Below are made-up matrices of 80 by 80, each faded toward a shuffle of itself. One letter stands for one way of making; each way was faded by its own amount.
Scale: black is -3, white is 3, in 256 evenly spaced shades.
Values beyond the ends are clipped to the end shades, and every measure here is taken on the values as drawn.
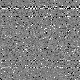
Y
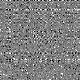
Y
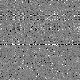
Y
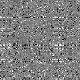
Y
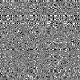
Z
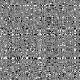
Z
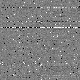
Y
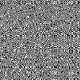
Y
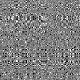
Z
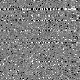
Y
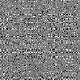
Z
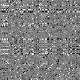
Y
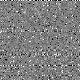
Y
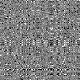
Z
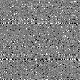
Y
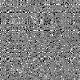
Y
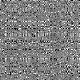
Z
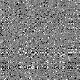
Y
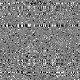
Z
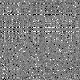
Y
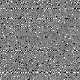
Y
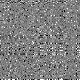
Y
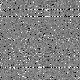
Y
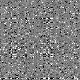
Y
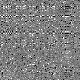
Y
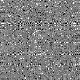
Y
